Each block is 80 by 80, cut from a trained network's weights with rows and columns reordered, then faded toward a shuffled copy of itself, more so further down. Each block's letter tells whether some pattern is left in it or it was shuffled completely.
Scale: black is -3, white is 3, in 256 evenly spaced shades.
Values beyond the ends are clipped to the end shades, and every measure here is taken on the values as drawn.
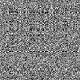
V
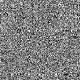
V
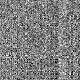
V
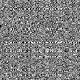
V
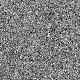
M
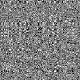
V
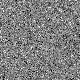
M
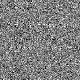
V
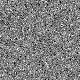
M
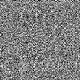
V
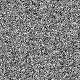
M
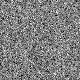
M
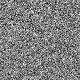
M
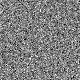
M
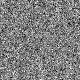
M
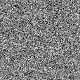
M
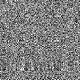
V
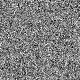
M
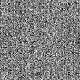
V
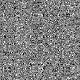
V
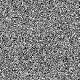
V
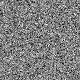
M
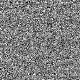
V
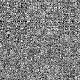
V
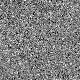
M
